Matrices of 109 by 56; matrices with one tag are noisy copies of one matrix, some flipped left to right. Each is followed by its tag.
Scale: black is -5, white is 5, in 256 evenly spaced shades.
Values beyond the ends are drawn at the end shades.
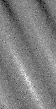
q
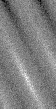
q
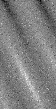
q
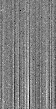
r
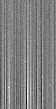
r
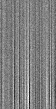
r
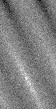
q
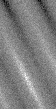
q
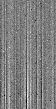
r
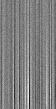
r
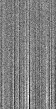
r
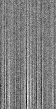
r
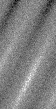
q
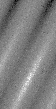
q
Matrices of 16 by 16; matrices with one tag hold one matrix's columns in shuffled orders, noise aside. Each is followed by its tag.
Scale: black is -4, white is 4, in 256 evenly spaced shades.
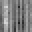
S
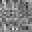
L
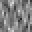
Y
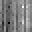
S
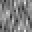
Y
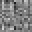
L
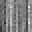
S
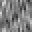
Y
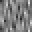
Y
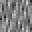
Y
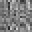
L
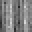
S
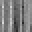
S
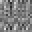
L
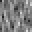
Y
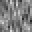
Y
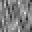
Y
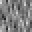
Y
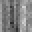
S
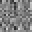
L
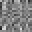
L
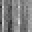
S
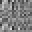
L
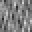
Y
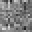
L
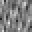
Y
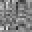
L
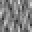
Y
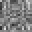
L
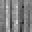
S
